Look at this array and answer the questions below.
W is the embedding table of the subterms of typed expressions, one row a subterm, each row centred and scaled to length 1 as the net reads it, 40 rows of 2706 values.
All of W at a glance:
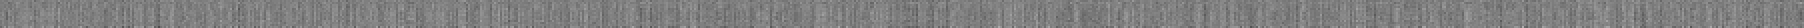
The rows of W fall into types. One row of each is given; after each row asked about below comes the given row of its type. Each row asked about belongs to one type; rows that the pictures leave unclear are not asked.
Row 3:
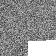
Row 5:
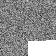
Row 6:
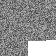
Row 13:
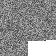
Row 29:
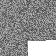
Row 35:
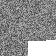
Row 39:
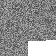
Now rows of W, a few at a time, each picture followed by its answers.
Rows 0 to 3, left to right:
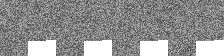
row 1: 6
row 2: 39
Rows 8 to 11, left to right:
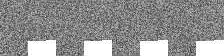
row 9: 6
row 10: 5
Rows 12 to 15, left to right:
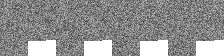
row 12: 39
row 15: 6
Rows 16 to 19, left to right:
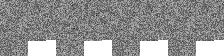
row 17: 39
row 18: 35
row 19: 35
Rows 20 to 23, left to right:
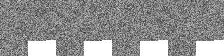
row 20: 29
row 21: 35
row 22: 39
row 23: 35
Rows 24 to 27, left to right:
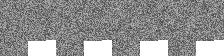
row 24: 5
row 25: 29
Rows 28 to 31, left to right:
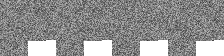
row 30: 6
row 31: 13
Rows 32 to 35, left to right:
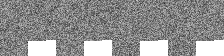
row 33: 39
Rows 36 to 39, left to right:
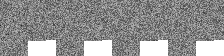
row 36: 3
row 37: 6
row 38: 35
